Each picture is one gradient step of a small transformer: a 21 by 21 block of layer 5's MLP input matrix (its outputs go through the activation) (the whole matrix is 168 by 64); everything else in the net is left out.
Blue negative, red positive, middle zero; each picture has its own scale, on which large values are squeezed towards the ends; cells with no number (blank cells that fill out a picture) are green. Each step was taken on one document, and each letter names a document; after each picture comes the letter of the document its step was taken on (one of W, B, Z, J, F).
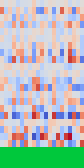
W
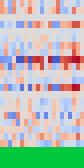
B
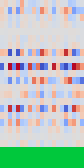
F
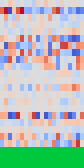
B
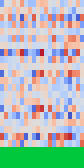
W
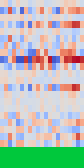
B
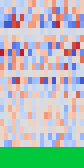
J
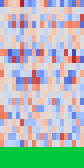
W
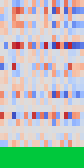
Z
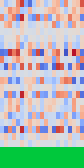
J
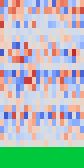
J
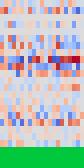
B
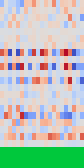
F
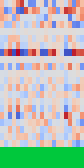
F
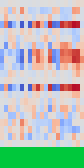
B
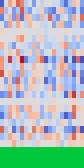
J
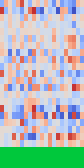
W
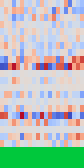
Z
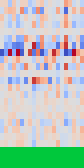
F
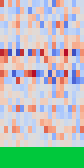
J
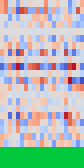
F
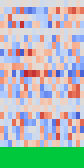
J
